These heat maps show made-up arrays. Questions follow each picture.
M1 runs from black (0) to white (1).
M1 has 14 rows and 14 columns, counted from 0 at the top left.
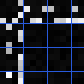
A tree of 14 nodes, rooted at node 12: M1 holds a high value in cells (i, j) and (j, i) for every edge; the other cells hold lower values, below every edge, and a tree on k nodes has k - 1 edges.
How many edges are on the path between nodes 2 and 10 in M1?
2
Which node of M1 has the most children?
3
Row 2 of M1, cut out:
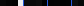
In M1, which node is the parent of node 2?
3
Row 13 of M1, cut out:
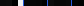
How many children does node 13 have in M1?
0
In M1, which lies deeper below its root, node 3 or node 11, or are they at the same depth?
node 11
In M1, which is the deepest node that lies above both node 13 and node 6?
3
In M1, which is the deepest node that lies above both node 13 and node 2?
3
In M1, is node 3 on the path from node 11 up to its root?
yes
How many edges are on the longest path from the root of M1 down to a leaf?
2
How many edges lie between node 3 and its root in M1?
1
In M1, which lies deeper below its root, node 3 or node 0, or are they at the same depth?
node 0
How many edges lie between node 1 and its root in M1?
1
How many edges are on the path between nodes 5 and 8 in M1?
4
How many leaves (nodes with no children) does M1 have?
11
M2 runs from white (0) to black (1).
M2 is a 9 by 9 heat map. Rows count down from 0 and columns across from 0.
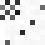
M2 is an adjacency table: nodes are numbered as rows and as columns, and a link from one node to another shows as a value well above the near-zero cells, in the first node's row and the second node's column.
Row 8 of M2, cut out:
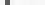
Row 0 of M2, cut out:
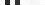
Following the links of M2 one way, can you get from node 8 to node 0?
yes
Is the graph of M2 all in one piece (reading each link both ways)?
no
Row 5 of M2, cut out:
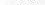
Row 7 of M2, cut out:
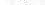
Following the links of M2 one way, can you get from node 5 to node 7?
no
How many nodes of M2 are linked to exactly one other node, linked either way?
3
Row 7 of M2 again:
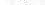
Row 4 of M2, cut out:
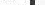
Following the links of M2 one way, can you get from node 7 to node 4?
no
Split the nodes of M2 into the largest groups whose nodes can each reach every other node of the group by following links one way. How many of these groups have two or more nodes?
2
